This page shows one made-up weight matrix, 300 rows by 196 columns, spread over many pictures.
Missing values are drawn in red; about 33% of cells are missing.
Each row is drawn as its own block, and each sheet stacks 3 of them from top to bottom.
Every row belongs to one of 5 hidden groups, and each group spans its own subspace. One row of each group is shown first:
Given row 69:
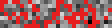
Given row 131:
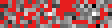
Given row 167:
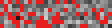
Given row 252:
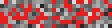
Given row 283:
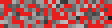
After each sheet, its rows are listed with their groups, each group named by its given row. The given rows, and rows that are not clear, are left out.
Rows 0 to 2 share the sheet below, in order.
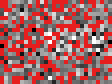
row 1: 131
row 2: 283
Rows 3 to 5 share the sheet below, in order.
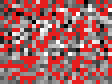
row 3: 69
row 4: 167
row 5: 283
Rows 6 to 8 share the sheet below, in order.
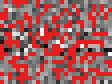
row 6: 69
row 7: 167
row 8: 167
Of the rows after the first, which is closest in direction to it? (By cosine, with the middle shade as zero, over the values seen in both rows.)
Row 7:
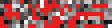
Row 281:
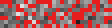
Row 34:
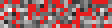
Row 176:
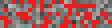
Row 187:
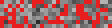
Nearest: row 281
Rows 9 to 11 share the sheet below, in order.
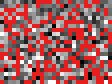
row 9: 252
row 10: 131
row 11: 69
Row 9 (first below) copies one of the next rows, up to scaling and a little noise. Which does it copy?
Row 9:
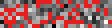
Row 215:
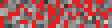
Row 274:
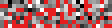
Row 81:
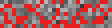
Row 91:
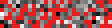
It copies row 215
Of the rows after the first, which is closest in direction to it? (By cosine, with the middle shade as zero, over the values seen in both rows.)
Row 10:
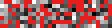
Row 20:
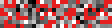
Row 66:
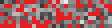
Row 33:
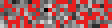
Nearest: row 20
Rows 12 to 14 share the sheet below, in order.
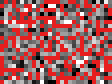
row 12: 283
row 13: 131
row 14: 69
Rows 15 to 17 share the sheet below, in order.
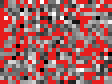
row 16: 167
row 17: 283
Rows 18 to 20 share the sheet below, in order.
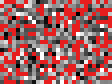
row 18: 69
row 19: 69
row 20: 283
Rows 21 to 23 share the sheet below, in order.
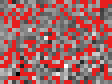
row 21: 283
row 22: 131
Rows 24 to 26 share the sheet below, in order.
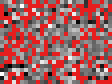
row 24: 69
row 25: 69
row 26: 69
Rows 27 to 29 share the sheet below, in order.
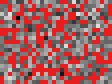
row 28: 131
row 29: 167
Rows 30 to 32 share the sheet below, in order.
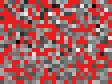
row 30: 131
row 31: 69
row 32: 131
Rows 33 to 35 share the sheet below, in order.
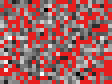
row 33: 131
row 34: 69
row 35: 283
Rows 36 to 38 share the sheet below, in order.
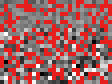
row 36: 131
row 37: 131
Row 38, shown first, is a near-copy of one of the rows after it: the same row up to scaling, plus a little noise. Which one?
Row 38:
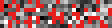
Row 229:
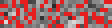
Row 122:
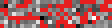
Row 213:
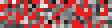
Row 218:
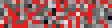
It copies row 122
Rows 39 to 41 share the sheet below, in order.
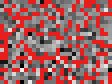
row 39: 131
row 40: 252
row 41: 131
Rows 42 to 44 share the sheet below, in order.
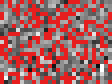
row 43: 252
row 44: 283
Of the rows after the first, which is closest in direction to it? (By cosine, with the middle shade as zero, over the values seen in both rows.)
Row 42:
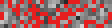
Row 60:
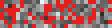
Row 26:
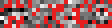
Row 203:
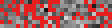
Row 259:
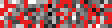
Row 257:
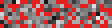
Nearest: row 259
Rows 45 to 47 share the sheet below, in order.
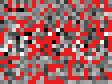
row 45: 69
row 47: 167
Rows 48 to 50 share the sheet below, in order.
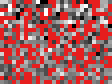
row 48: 167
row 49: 131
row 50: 167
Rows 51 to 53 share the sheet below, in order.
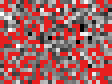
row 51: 252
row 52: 252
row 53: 252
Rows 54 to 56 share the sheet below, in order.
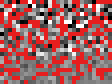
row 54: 283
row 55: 252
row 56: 252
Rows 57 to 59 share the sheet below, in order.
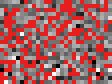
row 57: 283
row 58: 69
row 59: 252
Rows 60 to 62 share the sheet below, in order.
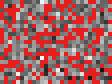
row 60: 167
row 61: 283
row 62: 167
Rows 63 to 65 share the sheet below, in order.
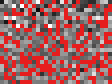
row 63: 69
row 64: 167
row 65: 283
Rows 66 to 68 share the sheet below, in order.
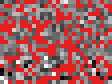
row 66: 283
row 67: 283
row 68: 252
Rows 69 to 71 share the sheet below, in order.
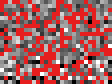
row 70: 283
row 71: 167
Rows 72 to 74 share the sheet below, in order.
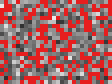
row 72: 252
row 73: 252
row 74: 167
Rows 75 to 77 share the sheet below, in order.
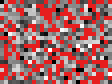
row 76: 283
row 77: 283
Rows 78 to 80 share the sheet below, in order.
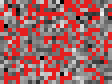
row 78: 283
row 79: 283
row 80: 131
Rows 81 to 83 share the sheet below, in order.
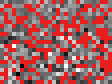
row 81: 252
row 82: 69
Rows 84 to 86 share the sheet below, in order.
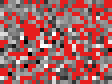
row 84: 252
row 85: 131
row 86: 252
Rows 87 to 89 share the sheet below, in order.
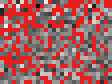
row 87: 252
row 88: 283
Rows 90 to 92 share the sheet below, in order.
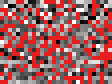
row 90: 283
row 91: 252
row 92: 283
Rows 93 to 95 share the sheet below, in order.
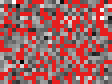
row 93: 283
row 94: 131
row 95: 69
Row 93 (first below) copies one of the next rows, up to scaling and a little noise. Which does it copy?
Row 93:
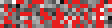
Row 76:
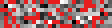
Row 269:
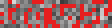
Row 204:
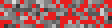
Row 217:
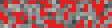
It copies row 269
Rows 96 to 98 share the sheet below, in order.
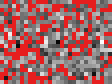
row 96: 167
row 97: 167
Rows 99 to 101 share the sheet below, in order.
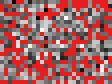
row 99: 131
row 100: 167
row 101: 283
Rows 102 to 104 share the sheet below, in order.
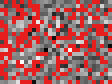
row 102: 69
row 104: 69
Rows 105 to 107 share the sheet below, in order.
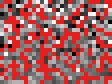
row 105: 252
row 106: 252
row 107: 283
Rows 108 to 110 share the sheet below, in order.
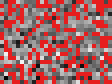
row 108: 252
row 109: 69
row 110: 69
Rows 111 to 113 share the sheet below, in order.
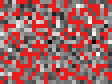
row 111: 69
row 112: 131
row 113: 252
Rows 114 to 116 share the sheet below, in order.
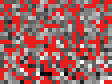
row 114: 167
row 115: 167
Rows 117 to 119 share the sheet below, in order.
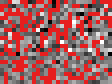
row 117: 283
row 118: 167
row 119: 131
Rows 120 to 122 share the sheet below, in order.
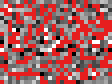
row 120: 69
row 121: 252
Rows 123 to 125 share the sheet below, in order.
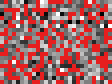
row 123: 167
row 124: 131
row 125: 167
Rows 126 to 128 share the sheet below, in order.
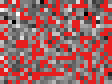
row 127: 131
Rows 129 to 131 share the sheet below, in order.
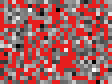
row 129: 252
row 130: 252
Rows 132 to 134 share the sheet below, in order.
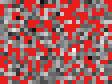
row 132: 167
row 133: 283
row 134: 167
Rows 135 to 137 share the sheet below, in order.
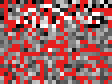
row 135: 131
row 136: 283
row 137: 167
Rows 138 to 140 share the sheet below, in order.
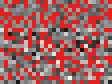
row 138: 167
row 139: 283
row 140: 167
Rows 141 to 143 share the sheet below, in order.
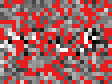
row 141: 131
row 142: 252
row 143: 131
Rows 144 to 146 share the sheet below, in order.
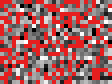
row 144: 69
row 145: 131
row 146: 167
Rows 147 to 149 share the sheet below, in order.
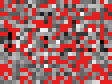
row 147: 283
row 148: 167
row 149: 131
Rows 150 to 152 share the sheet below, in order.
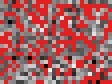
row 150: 167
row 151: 131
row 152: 131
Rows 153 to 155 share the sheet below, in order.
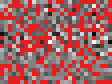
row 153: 131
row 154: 131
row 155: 69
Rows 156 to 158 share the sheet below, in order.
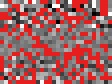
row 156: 131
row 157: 283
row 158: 69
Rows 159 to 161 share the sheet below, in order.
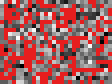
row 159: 283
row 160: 283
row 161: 69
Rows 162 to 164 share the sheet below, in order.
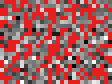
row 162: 252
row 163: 131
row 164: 131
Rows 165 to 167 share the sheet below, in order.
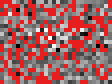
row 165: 283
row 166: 252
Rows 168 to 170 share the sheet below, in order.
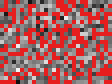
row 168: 131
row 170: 69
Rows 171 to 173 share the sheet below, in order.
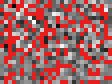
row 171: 69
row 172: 167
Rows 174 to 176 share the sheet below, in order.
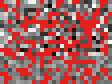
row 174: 131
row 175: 131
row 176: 283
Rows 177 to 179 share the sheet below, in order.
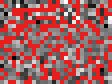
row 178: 69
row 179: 283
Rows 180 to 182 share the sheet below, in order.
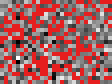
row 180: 167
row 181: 69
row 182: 252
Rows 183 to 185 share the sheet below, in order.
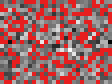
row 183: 69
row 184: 252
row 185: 167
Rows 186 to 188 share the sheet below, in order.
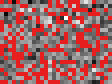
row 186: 131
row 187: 69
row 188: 131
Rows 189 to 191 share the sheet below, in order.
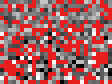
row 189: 167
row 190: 131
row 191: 283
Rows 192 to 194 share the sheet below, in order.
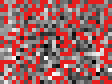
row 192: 167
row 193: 131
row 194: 252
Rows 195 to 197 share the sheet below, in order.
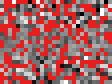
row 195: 283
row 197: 69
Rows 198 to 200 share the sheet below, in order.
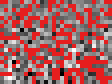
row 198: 167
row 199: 283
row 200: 167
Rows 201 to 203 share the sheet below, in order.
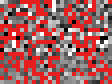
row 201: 283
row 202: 69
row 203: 131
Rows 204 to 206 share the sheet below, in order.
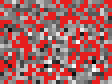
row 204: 283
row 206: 131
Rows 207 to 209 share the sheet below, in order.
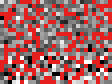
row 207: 252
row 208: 69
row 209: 252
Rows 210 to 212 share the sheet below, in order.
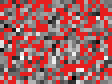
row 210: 252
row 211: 252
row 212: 283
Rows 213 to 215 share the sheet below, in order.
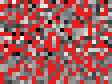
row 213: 283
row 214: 69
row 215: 252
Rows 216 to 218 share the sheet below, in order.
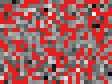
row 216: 131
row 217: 283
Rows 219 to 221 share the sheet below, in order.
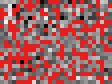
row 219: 167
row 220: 283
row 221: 69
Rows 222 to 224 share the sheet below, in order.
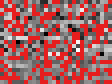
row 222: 167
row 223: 69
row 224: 69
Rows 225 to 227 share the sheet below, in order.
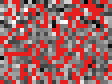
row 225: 252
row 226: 283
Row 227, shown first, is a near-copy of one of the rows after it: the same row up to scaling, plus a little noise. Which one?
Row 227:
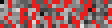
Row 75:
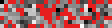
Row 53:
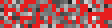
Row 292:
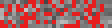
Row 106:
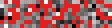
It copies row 75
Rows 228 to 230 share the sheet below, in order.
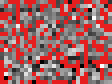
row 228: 252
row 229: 283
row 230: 69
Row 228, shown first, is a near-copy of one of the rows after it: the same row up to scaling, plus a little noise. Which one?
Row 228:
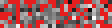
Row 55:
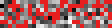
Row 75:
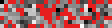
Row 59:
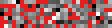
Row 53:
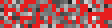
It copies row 53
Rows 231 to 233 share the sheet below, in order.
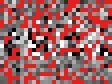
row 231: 283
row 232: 167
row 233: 131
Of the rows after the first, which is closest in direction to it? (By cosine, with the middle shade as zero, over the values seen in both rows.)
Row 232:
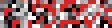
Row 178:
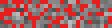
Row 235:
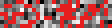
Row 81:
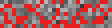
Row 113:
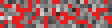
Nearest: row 235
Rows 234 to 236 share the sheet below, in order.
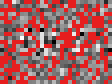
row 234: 283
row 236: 167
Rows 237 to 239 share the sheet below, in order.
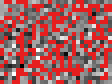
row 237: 131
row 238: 69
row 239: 69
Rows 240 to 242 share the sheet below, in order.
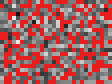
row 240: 69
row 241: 167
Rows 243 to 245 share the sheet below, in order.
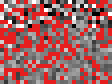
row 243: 131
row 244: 252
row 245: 252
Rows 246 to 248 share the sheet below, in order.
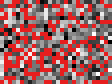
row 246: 167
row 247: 252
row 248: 131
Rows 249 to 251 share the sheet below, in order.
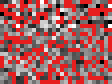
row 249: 167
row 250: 283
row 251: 69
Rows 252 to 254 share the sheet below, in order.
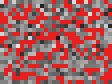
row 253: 252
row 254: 167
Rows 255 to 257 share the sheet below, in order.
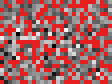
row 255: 69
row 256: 252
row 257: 252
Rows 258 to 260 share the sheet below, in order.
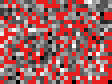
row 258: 167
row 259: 131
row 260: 167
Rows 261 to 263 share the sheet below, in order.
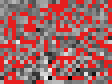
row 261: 283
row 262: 69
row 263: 283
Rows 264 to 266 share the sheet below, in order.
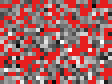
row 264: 131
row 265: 167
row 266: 69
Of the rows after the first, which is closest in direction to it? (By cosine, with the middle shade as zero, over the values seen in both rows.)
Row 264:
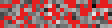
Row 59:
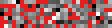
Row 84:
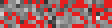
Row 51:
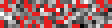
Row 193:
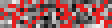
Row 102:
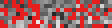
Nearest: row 59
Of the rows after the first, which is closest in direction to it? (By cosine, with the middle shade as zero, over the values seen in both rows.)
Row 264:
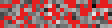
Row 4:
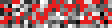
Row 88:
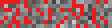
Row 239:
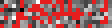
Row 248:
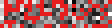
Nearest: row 4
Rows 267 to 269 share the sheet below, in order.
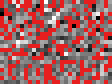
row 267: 252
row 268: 69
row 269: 283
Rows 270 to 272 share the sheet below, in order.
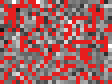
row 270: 283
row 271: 283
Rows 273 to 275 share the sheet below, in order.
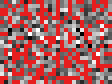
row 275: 252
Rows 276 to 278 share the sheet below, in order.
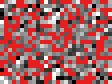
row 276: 252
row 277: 283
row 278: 252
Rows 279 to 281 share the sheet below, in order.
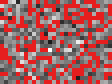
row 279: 252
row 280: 283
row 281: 69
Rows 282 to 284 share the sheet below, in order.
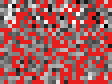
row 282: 167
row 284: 69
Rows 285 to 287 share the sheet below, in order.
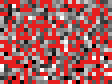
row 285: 167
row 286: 252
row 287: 283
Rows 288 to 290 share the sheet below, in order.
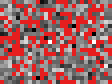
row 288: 167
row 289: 131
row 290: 69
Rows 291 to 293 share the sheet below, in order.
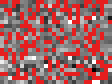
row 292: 252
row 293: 131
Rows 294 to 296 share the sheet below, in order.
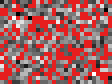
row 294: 69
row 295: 283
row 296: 283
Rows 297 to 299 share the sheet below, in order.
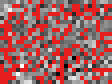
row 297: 69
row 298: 283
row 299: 252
